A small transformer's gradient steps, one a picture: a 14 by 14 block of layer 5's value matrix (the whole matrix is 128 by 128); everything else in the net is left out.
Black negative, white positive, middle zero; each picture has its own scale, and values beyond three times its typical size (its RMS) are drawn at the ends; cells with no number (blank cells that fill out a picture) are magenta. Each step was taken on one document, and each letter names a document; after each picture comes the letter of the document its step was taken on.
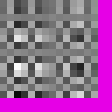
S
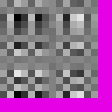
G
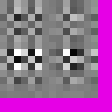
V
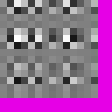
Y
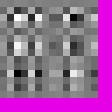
V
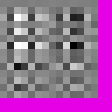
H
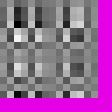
G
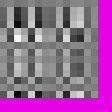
G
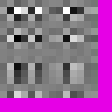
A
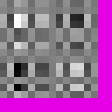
H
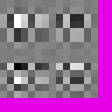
H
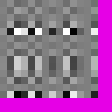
Y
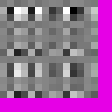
Y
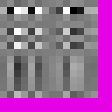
A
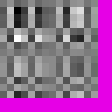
G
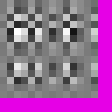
Y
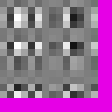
V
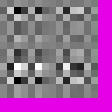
S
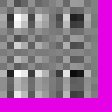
H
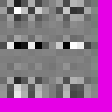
A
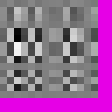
V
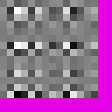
Y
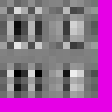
V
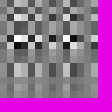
Y
